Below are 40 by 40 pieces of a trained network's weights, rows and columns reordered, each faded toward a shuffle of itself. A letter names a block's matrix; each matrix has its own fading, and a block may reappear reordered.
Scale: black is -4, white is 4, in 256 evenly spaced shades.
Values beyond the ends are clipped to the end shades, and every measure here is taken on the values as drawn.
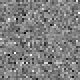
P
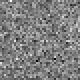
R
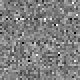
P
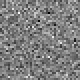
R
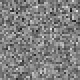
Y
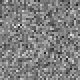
R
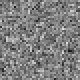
Y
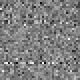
P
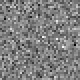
R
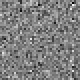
Y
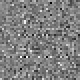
P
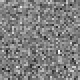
Y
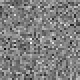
Y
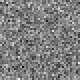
R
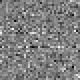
P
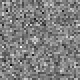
Y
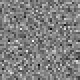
Y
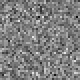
R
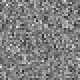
R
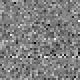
P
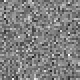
Y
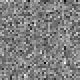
Y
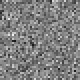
Y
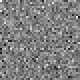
P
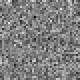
R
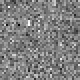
Y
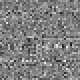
P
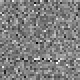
P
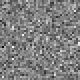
Y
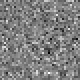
P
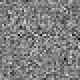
R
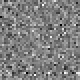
P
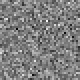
R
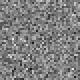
R
